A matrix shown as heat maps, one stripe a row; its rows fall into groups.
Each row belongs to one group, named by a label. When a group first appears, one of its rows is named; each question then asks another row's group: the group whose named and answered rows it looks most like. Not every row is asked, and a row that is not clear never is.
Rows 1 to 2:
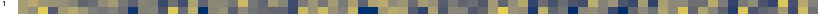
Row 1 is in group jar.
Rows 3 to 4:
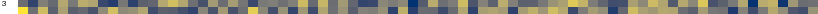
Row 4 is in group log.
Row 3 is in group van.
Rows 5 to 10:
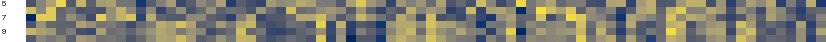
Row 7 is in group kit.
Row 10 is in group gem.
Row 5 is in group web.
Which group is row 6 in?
log
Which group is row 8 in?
gem
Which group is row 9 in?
gem
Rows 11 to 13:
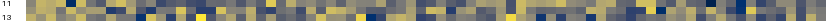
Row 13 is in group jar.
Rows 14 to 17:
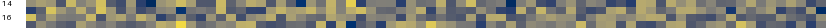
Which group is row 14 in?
van
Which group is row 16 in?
log
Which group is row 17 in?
gem
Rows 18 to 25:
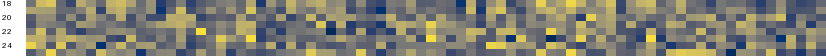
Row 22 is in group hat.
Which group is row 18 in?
log
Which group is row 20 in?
van
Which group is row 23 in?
jar
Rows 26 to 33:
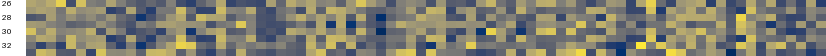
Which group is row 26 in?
web
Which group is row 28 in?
web
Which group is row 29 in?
gem
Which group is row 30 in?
web
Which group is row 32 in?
van
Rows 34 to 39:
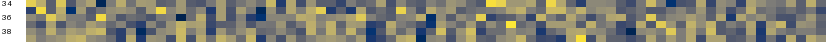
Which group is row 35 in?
hat
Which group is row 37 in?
van
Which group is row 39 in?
jar
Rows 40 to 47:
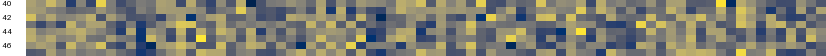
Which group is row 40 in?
gem
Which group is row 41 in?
gem
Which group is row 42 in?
web
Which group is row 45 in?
jar
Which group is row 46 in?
van
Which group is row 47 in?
web
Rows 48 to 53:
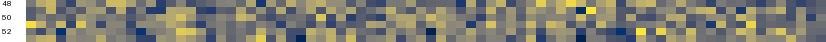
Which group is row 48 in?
log
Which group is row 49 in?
van
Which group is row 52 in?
van
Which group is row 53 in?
van
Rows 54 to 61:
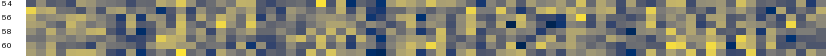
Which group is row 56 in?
jar
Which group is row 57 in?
jar
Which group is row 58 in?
van
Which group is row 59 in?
web
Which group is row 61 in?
jar
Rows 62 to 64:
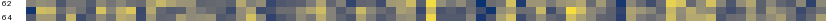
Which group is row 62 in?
gem
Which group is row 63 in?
kit
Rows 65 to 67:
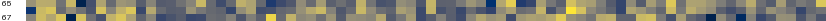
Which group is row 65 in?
kit
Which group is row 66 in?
kit
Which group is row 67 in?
log
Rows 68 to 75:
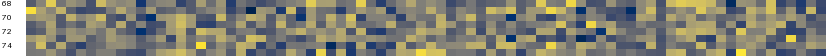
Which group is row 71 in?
van
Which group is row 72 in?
web
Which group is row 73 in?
jar
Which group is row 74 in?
hat
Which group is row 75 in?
gem
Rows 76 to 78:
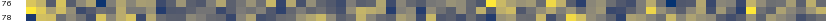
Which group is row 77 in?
kit
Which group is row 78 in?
kit
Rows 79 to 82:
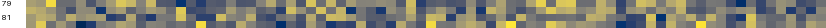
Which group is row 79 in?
log
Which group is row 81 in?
jar
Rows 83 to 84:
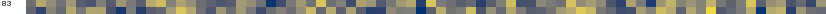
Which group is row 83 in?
kit
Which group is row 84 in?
van
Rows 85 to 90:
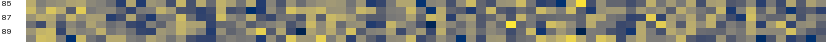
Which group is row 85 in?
jar
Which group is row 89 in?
van
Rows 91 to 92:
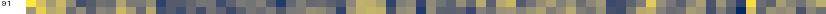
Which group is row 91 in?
kit
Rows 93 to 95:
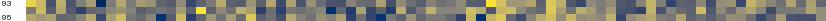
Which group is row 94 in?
hat
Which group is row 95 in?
log
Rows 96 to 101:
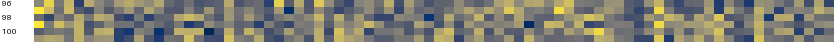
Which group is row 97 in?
hat
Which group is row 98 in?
van
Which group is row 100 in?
van
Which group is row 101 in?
jar
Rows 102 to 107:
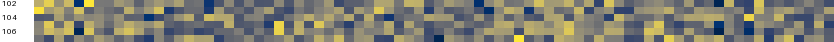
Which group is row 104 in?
web
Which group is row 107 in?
van
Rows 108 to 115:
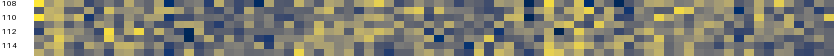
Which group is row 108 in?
kit
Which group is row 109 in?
gem
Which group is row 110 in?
kit
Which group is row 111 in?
van
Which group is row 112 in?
kit
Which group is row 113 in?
web
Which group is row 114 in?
log
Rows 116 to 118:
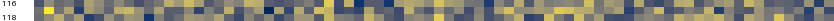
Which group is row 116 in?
gem
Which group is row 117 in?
hat
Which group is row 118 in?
kit
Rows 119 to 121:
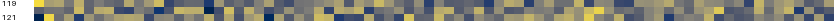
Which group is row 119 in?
kit
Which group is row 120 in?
van
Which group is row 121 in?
hat
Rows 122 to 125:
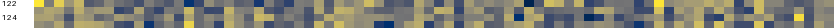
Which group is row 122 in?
web
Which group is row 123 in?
jar
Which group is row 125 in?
jar
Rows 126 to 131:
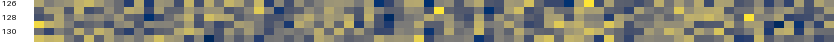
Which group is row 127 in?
kit
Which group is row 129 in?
log
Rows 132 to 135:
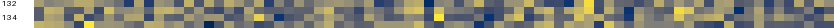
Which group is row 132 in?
jar
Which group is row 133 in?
gem
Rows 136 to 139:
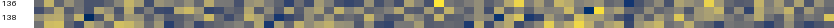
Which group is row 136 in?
hat
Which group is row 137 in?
van
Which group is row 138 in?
kit
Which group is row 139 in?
log
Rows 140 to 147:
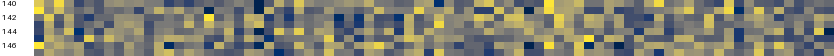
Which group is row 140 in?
log
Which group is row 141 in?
gem
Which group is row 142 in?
hat
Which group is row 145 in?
gem
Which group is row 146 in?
kit
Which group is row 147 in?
kit
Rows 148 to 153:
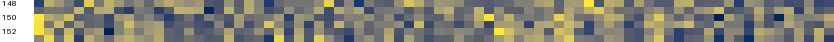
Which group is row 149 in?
van
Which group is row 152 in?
hat
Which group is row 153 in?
hat
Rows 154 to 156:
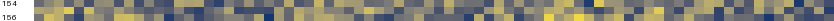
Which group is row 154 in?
van
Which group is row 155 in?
web
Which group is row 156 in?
log
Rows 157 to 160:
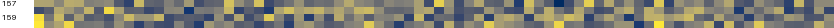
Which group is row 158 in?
web
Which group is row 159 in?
log
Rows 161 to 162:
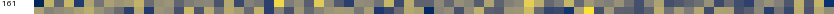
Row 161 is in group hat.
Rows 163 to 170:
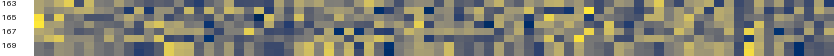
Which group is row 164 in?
jar
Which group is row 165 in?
log
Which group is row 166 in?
gem
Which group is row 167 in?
gem
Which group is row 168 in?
kit
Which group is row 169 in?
web
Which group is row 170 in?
web
